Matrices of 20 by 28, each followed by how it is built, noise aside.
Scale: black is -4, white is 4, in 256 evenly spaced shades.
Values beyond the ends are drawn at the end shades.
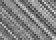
Toeplitz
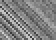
Toeplitz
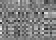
low rank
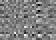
low rank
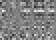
low rank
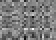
low rank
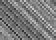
Toeplitz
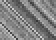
Toeplitz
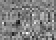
low rank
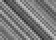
Toeplitz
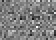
low rank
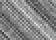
Toeplitz
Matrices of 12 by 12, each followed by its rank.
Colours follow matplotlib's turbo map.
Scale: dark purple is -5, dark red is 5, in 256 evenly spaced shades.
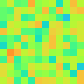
full rank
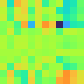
two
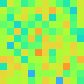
full rank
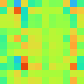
two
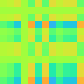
one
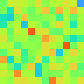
full rank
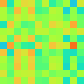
two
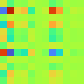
one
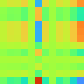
one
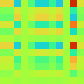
one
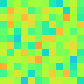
full rank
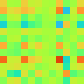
two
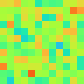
full rank
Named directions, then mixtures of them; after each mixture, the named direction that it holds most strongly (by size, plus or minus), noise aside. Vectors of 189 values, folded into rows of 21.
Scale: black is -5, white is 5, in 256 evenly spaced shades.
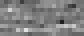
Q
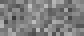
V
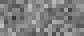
V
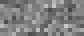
V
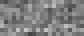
V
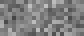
V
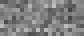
V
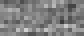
Q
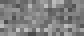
V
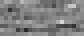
Q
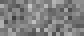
V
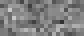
V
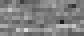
Q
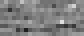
Q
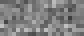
V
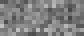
V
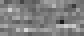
Q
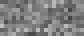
V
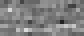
Q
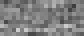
Q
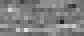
Q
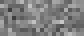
V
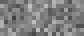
V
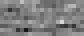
Q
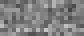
V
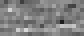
Q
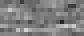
Q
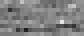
Q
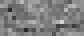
Q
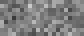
V
